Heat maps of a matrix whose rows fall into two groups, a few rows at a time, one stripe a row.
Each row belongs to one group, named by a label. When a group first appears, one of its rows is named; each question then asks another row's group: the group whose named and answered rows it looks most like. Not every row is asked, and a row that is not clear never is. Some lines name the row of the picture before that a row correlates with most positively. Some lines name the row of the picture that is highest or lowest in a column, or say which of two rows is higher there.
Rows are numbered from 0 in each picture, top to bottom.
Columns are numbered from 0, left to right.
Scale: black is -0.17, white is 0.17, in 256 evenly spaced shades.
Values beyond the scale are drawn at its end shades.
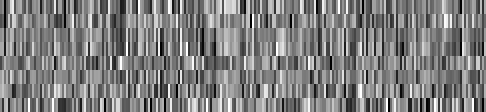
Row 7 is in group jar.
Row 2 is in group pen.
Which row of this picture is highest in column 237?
0
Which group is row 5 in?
pen
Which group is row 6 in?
pen
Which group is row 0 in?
pen
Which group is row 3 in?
pen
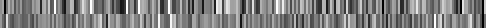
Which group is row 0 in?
pen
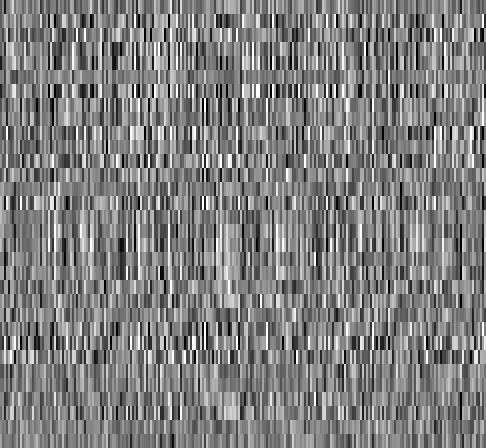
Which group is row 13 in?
pen
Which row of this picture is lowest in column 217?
8
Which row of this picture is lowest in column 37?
18
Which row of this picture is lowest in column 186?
14
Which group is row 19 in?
pen
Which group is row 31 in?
jar
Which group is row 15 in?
pen
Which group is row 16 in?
pen
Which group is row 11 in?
jar
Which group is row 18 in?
pen
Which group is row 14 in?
jar
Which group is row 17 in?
pen
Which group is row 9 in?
jar
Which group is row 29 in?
pen
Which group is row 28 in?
pen
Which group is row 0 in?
pen
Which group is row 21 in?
pen
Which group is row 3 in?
pen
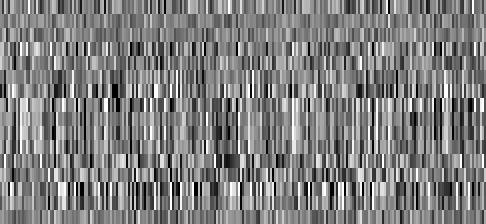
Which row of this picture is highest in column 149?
13
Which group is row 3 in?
jar
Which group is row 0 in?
jar
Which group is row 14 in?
pen
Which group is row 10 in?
jar
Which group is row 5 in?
pen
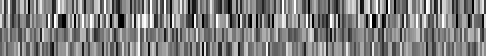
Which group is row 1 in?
pen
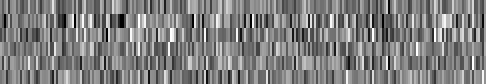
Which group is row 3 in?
pen
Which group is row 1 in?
pen
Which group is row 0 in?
jar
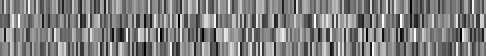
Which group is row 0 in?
jar
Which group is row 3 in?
pen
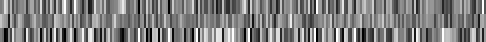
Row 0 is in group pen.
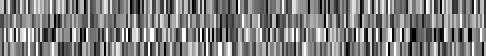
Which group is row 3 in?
jar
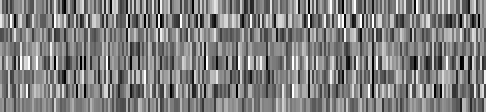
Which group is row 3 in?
jar
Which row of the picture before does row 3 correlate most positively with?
0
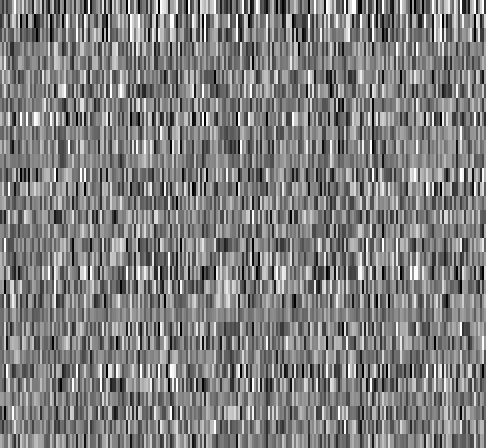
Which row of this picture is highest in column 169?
29
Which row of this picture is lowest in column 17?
1
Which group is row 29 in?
pen
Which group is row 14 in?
pen
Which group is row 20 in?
pen
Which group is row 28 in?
jar
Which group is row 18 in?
pen
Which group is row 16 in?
pen
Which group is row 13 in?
jar
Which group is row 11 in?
pen
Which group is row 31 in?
jar
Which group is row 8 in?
jar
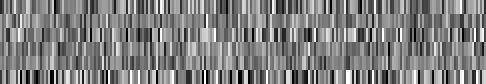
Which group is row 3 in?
jar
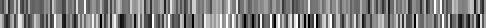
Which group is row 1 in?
pen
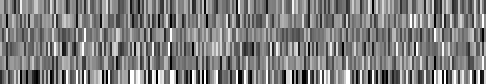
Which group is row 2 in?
jar
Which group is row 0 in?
jar
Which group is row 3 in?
pen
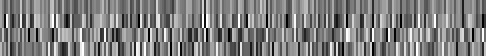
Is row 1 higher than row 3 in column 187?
Yes
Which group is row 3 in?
pen
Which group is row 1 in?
jar
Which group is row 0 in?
jar
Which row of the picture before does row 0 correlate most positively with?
0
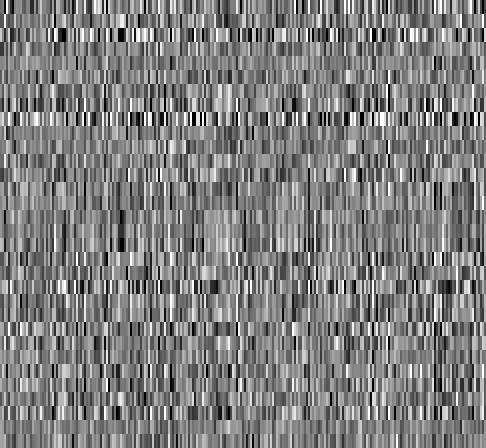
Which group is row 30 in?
pen
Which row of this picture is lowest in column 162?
8
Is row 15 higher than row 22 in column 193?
No
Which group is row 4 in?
jar
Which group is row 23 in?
jar
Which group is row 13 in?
jar
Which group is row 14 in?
jar
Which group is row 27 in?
jar
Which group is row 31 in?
pen
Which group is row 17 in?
pen
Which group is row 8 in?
jar
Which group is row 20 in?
pen
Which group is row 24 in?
jar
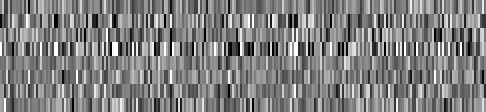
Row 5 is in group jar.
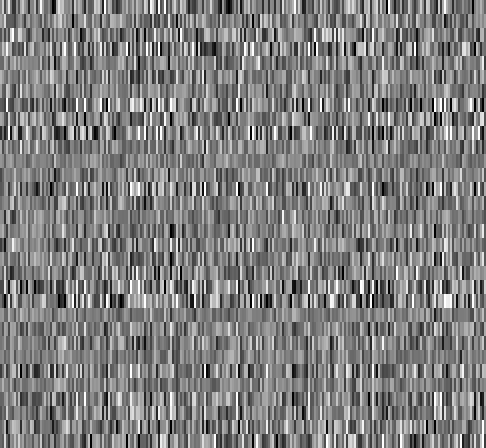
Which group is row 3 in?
pen
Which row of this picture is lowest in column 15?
7
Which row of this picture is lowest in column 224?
3
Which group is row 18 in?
jar
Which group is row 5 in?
jar
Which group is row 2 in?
pen
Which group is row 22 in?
jar
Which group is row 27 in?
pen
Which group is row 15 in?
jar
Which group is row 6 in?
jar
